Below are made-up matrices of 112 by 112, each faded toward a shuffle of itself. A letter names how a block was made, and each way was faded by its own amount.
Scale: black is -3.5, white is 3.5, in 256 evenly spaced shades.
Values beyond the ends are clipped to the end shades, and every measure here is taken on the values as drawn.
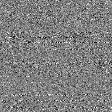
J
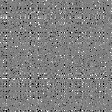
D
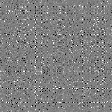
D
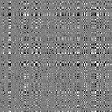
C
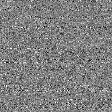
J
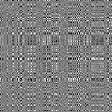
C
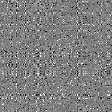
D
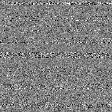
J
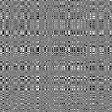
C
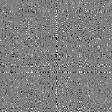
D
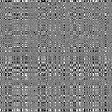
C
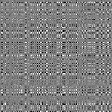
C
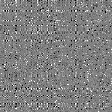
D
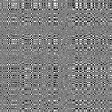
C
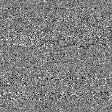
J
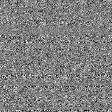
J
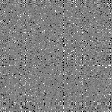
D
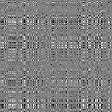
C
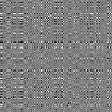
C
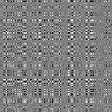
C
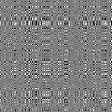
C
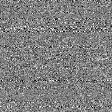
J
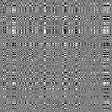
C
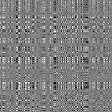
C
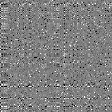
D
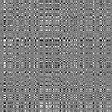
C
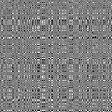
C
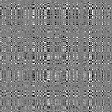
C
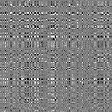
C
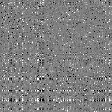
D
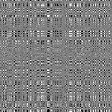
C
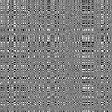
C
